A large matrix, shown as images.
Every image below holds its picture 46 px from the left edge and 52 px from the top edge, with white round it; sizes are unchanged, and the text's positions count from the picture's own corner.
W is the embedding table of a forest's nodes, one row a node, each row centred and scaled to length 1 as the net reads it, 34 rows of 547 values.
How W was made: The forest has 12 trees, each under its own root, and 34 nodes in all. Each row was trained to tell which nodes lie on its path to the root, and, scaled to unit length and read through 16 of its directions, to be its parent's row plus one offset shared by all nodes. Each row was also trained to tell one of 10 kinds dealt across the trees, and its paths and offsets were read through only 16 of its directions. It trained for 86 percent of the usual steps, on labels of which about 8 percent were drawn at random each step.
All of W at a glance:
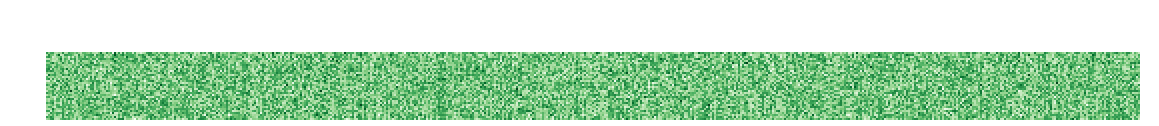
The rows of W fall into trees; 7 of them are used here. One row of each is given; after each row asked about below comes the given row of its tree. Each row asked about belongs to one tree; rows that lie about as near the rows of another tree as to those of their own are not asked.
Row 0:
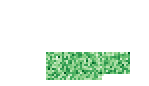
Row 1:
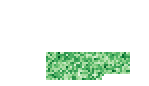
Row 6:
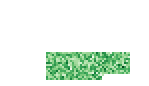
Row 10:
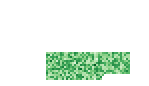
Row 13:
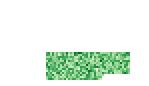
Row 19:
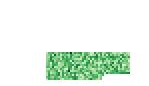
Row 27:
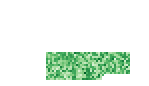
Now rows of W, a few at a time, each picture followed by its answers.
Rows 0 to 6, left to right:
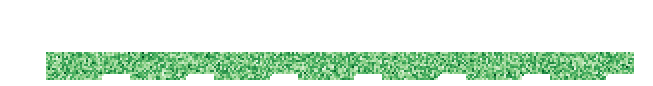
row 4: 10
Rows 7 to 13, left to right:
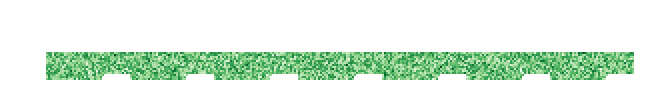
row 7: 6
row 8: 13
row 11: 19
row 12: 6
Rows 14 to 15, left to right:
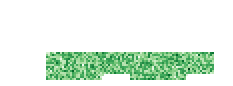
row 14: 27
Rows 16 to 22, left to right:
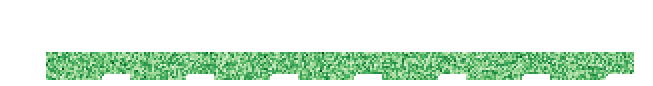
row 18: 10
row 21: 19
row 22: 10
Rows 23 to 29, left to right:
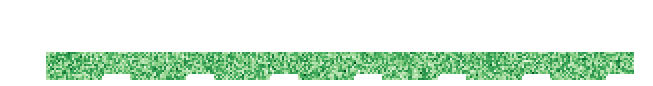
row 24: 0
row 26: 1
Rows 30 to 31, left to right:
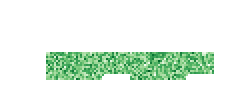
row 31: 19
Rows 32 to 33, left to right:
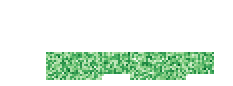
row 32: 0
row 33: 0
